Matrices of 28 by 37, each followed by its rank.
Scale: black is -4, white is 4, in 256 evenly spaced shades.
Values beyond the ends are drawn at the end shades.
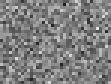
full rank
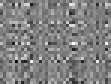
three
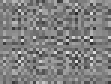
three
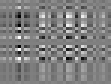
one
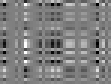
one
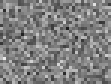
full rank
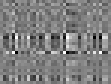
two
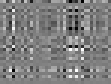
two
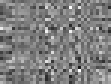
three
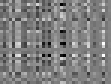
two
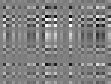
one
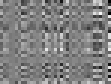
two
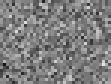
full rank
